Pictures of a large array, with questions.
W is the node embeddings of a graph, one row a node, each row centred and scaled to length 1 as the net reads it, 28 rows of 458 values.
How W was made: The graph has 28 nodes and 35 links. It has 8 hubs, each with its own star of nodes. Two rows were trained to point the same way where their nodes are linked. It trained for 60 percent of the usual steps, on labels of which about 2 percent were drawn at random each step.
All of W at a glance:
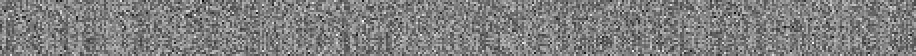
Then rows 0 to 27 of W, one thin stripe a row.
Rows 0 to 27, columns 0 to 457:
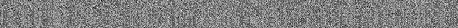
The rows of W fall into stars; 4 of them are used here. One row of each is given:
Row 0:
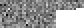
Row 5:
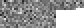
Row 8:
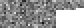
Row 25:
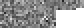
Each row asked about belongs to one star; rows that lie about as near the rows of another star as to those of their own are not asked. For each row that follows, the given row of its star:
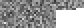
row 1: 0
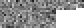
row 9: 25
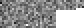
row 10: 0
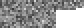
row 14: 5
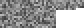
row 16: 8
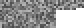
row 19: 25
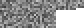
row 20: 0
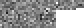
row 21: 25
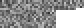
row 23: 5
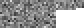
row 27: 8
